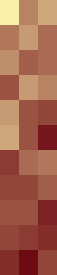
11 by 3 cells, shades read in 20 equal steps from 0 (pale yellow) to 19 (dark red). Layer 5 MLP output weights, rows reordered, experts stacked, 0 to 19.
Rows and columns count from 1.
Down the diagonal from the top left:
0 7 11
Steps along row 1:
up down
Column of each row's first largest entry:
2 3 2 1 3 3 1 1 3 3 2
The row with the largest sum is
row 11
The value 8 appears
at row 3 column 1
